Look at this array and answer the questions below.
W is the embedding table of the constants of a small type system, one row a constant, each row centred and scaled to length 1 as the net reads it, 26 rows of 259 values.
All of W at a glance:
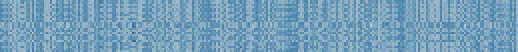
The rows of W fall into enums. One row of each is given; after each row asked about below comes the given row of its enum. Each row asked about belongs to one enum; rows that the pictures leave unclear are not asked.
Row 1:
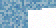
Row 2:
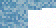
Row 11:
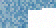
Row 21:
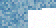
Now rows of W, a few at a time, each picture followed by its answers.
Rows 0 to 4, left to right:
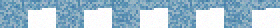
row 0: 1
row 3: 1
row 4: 2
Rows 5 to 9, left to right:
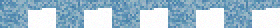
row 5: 2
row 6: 1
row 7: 21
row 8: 2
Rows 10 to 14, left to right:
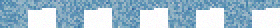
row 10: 2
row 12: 11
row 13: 11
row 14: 1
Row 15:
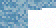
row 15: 2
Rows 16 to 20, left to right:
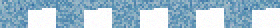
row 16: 11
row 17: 2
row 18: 1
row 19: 1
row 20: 11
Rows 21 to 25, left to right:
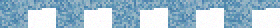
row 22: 21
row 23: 1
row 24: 21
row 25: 2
